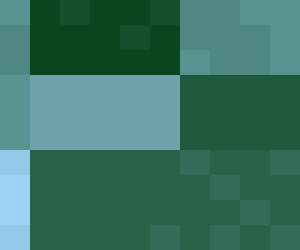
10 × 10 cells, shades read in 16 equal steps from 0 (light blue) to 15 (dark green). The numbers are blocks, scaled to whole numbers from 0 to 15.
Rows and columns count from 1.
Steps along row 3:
up same same same same down up same down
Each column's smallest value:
0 5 5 5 5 5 7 8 7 7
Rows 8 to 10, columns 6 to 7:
12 12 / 12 12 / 11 12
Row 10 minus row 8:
1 0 0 0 0 -1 0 0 0 -1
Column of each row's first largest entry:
2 2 2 7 7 7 2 2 2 2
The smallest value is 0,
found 2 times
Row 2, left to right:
8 15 15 15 14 15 8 8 8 7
